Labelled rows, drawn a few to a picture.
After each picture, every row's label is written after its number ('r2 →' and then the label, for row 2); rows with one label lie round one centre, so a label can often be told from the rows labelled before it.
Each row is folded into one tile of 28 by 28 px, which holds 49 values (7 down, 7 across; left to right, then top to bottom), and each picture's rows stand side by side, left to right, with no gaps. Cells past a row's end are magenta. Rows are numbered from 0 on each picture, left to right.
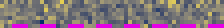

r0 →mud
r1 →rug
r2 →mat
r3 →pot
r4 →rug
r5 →pot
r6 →mat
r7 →mud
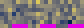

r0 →pot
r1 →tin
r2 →rug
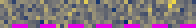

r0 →pot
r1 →rug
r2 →mud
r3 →pot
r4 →rug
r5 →pot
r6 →mat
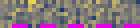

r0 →mud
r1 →mat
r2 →tin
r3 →mud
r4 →mat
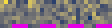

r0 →mat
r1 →mat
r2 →tin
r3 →pot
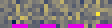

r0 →rug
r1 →rug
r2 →mat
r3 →mud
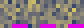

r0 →mud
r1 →mat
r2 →mud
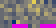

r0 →rug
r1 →mat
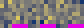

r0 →tin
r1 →rug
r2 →mat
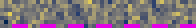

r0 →tin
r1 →mud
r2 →pot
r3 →mat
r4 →rug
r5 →pot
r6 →tin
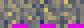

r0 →tin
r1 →rug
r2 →tin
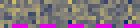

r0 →mud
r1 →pot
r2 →rug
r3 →rug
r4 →rug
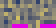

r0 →tin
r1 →mud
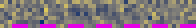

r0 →mud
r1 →rug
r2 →pot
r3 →pot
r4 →pot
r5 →mud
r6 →mud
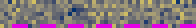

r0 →mud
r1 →mat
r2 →pot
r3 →tin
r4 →mud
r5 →tin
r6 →mud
